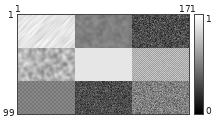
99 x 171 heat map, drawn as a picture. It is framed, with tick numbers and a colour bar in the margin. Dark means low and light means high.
The table splits into 3 rows of 3 panels. Panel 1,1: very high, slanting up to the right, faint in contrast. Panel 1,2: middling, blotchy, faint in contrast. Panel 1,3: low, fine-grained. Panel 2,1: high, blotchy. Panel 2,2: very high, flat. Panel 2,3: high, checkered. Panel 3,1: middling, checkered, faint in contrast. Panel 3,2: low, fine-grained. Panel 3,3: middling, fine-grained.
